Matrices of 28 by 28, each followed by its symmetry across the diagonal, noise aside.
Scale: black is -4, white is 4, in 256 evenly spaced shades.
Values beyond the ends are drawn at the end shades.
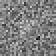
symmetric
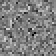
symmetric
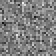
antisymmetric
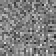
antisymmetric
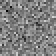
symmetric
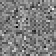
neither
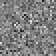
antisymmetric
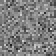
neither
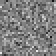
antisymmetric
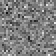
neither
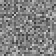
symmetric
